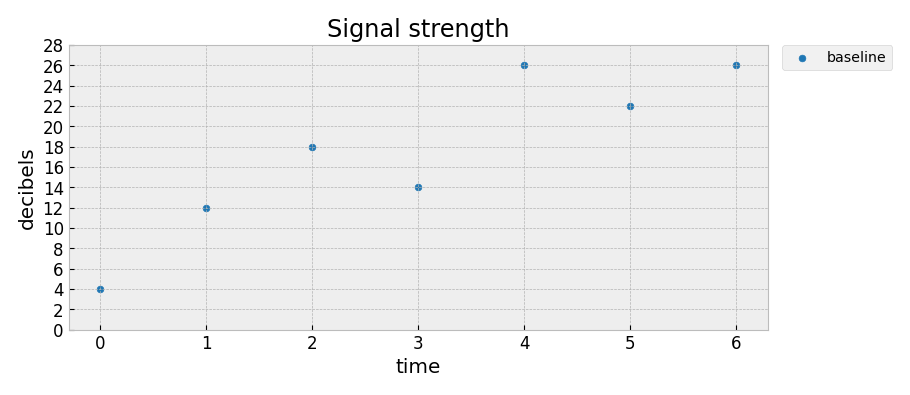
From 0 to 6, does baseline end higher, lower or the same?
higher
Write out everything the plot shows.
Title: Signal strength
x-axis: time, ticks 0 1 2 3 4 5 6
y-axis: decibels, ticks 0 2 4 6 8 10 12 14 16 18 20 22 24 26 28
Legend: baseline
Values:
baseline: 4 12 18 14 26 22 26
